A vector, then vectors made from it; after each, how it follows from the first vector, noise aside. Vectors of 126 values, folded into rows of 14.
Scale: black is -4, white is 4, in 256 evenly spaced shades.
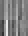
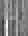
copied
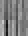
negated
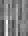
copied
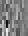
sign-scrambled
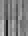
negated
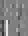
partly zeroed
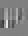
partly zeroed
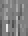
partly zeroed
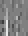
partly zeroed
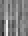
copied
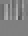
partly zeroed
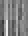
copied
